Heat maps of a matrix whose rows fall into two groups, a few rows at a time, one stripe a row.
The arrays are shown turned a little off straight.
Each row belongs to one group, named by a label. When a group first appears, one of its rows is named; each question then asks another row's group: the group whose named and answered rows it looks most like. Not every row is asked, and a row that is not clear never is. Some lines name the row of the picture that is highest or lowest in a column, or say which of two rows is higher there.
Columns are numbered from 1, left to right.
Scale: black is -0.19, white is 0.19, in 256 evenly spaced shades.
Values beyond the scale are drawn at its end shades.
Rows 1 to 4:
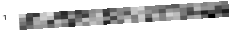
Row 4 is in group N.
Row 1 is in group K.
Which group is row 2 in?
K
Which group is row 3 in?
N
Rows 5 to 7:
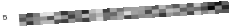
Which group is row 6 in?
N
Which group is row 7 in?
K
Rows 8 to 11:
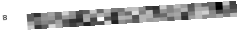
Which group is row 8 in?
N
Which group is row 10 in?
K
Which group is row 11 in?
K
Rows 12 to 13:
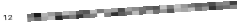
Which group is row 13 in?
N
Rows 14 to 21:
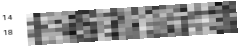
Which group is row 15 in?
K
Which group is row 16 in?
N
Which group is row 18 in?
K
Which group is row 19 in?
K
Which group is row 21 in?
K
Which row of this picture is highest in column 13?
16
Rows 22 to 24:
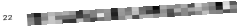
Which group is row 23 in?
N
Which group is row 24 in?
K
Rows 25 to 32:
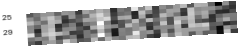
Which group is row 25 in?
N
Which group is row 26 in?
K
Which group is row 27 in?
K
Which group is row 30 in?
K
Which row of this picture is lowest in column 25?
29
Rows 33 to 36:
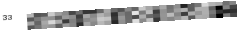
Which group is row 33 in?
K
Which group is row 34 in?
N
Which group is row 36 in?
N
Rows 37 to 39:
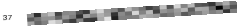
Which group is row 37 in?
N
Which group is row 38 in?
N
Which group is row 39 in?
K
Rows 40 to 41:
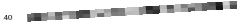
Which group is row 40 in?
N
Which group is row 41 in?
N
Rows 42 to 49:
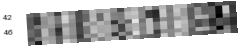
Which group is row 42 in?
N
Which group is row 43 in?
N
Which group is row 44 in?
N
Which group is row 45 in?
N
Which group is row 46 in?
N
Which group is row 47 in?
N
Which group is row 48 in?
N
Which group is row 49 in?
N
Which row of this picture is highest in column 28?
49
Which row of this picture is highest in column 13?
49
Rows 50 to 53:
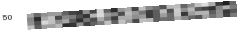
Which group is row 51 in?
N
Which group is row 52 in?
K
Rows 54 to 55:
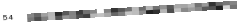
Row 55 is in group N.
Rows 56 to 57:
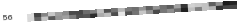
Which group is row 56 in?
K
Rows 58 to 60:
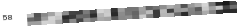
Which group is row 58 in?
K
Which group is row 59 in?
K
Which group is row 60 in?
K
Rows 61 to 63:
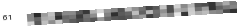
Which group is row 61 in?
N
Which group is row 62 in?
N
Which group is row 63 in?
K
